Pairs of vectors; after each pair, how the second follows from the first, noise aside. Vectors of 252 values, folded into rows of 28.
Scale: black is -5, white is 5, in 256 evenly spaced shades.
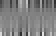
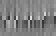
wrapped around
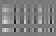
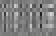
reversed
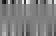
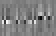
wrapped around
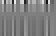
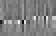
wrapped around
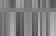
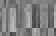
wrapped around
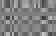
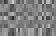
reversed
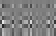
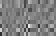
wrapped around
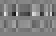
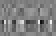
reversed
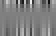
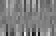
reversed
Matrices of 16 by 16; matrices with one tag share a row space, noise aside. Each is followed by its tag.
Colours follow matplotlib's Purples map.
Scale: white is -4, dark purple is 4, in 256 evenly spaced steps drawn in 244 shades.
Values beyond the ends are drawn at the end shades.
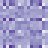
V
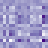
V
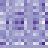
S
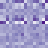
S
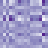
V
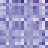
S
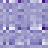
V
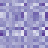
S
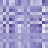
V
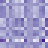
S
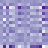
V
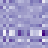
V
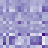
V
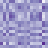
V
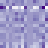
S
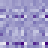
S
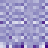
S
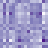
V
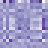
V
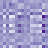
V
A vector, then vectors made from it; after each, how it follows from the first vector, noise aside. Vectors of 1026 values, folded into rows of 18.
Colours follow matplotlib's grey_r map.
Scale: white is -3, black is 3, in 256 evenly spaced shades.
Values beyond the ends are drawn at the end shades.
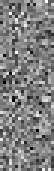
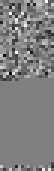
partly zeroed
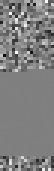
partly zeroed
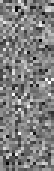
wrapped around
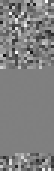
partly zeroed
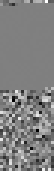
partly zeroed
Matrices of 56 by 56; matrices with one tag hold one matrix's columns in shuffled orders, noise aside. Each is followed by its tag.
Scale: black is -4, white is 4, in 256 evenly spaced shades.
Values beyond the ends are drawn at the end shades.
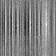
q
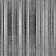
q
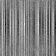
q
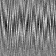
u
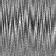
u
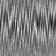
u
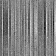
q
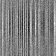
q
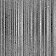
q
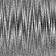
u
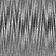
u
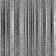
q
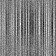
q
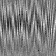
u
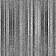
q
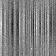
q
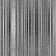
q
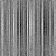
q
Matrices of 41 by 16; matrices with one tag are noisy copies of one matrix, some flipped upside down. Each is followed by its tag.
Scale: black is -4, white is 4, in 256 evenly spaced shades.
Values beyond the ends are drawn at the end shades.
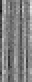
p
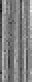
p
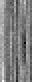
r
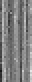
p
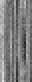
r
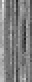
r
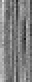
r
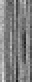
r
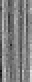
p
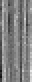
p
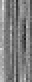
r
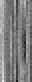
r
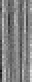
p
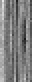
r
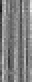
p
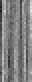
p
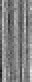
p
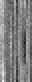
r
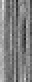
r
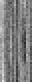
r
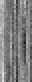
r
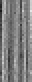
p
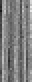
p
